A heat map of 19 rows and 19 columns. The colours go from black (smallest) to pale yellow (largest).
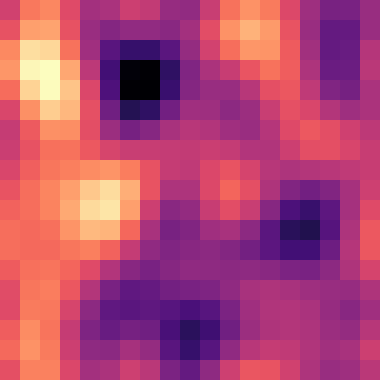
Values change most from cell to cell in the top left. The values follow a bell shape. The bottom right is the smoothest part.
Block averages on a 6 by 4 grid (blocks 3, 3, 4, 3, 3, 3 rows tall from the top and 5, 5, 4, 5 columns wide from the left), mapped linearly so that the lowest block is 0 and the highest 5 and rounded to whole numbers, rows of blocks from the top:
4242 | 5032 | 4333 | 5321 | 4122 | 4122
